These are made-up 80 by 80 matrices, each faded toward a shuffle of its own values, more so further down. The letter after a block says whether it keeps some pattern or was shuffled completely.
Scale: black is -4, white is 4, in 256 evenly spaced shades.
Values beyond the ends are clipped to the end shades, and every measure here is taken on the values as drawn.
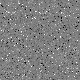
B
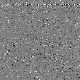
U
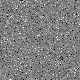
B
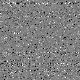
U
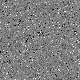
B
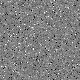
B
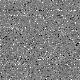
U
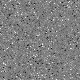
B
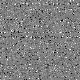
U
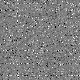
U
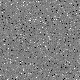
B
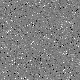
B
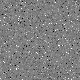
B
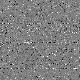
U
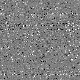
U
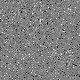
B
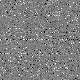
U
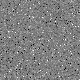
B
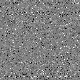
U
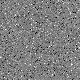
B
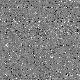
U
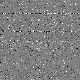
U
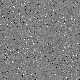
B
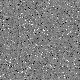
B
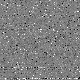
U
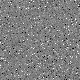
B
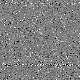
U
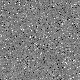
B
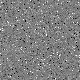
B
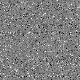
U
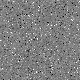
B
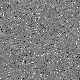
B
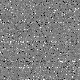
U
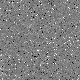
B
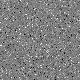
B
